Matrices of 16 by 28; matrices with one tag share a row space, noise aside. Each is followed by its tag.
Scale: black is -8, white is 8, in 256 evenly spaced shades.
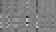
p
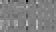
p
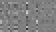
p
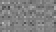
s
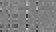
p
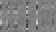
p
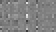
p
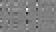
p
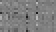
p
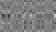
s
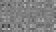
s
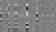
p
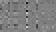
p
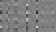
p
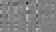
p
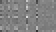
p
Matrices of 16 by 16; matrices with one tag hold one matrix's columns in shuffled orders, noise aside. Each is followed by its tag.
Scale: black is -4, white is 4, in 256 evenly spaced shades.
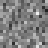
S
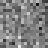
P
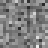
P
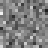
S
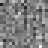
P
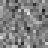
S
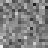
P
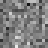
P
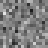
S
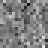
P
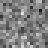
S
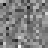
P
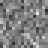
S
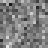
P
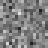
S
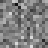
P
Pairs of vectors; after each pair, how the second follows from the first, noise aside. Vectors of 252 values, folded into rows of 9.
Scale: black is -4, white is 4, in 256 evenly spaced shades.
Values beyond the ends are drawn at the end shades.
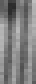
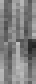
wrapped around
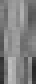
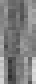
negated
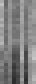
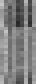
wrapped around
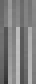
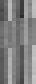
wrapped around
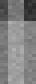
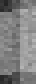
wrapped around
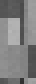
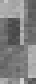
negated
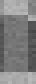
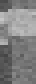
wrapped around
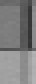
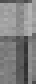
wrapped around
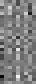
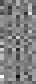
negated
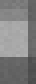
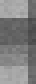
wrapped around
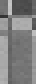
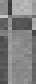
negated
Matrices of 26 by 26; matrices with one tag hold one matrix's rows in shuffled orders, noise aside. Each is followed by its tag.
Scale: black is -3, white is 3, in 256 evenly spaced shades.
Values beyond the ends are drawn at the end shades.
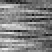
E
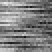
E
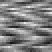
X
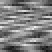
X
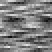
X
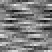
X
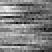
E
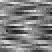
X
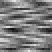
X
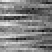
E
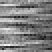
E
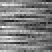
E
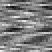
X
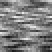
X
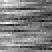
E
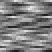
X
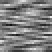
X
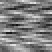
X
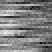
E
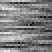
E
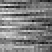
E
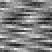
X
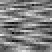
X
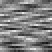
X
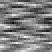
X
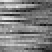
E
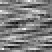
X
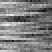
E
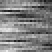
E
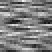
X
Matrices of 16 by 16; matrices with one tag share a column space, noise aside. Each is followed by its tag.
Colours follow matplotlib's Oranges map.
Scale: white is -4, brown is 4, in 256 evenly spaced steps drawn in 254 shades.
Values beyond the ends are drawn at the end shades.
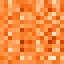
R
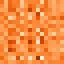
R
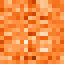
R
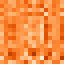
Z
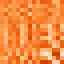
Z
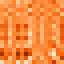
Z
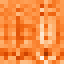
Z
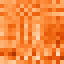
Z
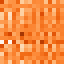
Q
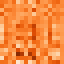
Z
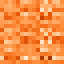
R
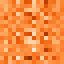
R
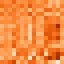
Z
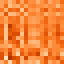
Z
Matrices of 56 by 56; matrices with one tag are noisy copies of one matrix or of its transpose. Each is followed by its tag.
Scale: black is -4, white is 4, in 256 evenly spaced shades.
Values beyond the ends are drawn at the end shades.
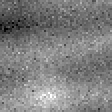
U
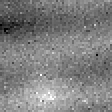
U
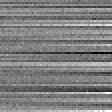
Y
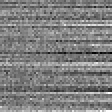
Y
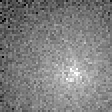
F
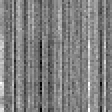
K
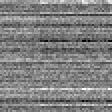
K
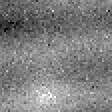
U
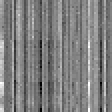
K
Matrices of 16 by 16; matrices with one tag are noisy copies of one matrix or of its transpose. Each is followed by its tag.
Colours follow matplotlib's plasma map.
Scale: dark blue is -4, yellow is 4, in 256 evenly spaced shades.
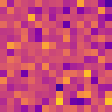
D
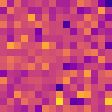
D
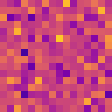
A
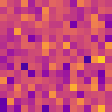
D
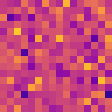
A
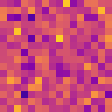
A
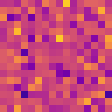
A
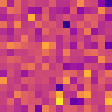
D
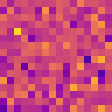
D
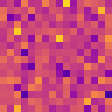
A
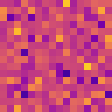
A
